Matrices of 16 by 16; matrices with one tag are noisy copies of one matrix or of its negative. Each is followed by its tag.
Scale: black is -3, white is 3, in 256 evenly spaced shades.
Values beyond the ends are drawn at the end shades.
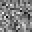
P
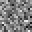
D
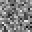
D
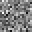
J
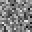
D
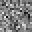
P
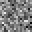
D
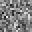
P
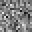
P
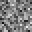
D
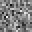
P
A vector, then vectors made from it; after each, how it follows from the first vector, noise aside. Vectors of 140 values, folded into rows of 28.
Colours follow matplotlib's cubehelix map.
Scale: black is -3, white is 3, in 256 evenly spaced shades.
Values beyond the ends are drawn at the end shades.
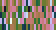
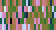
negated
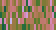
shrunk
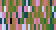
negated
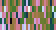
negated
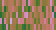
shrunk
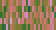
shrunk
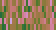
shrunk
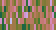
shrunk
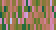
shrunk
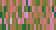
shrunk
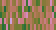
shrunk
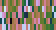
negated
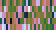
negated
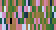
negated
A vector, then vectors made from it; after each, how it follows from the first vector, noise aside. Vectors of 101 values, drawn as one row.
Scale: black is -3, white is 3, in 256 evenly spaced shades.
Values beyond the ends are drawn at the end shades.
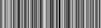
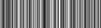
negated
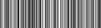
sign-scrambled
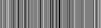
partly zeroed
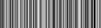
wrapped around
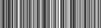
negated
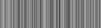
shrunk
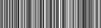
sign-scrambled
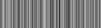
shrunk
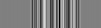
partly zeroed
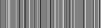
partly zeroed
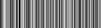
wrapped around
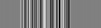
partly zeroed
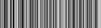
wrapped around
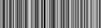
wrapped around
